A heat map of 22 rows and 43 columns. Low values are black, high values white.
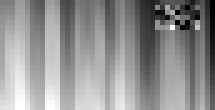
In the top right lies a patch that is rougher than the rest. The top right is the roughest part. Streaks run downward. There is an overall slope up to the bottom left. The top right is the ninth with the lowest average.
